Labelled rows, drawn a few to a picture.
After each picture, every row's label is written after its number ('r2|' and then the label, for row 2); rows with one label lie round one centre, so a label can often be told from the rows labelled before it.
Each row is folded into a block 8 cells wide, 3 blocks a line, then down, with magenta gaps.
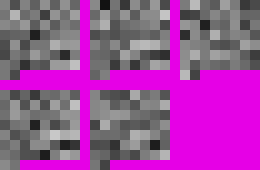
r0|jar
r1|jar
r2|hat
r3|jar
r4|jar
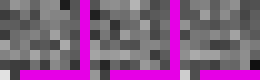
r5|hat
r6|hat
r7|hat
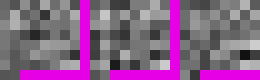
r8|jar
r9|jar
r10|jar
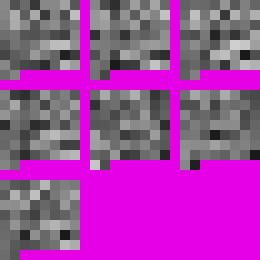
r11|jar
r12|jar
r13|jar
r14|jar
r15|hat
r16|hat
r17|jar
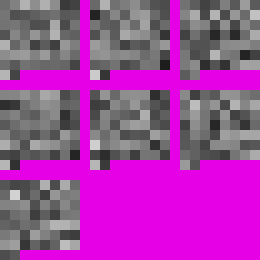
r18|hat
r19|hat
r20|jar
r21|hat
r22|hat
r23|jar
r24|jar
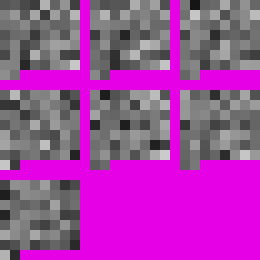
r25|jar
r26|jar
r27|jar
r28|hat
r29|jar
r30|jar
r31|hat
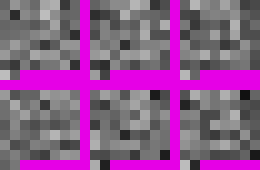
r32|hat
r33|hat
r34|hat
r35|jar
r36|hat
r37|hat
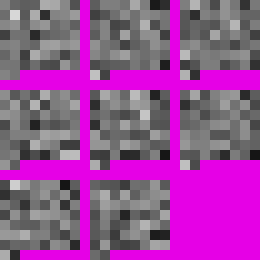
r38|jar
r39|hat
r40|hat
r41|jar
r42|hat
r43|hat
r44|hat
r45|jar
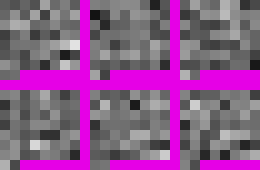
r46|jar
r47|hat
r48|hat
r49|hat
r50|jar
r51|jar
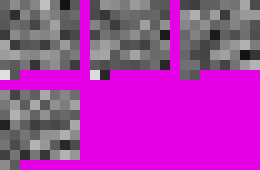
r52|hat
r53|hat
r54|jar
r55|jar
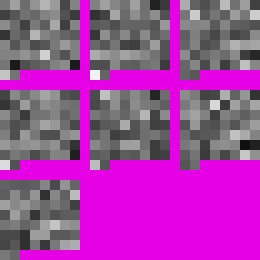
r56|hat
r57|hat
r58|jar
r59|hat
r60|hat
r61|jar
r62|jar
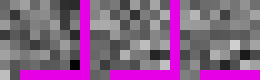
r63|hat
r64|jar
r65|jar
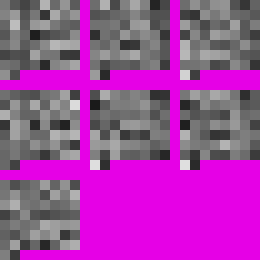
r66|jar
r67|hat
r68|hat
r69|jar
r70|hat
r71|hat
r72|jar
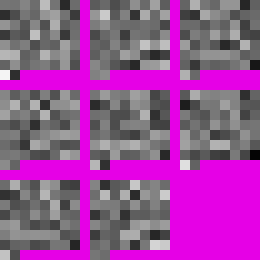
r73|hat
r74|jar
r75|hat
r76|jar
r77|hat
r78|hat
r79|hat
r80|jar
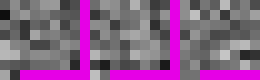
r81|hat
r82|hat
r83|jar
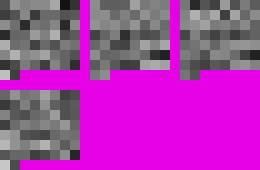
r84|hat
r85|jar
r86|jar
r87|hat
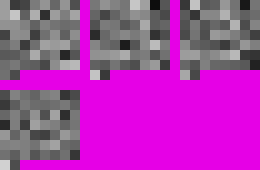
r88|jar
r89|hat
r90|hat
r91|hat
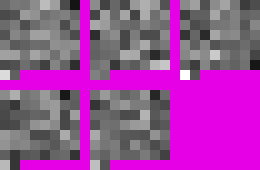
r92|hat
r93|jar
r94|hat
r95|hat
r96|hat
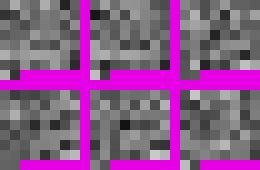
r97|hat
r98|hat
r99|jar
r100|jar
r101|jar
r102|hat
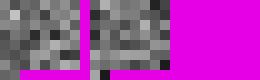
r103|jar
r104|hat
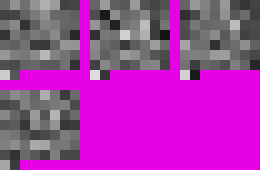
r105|hat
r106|hat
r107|hat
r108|hat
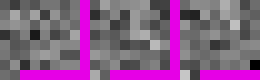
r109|jar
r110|hat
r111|hat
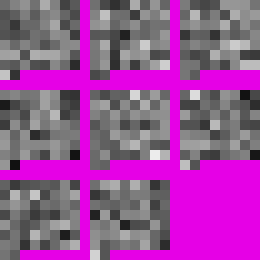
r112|hat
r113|jar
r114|jar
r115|hat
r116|jar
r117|hat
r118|jar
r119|hat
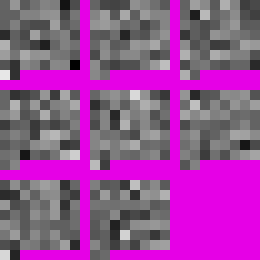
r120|hat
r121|jar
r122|hat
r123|jar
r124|hat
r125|jar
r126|hat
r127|jar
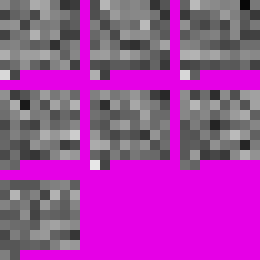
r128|hat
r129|hat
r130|hat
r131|jar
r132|hat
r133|jar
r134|jar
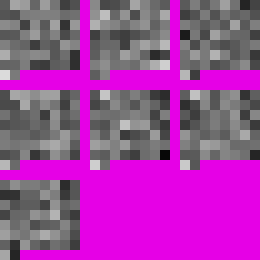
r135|hat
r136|jar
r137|hat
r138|hat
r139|hat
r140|hat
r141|hat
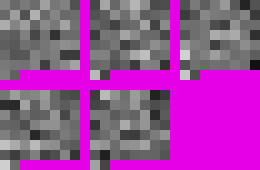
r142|jar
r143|hat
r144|hat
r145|hat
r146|hat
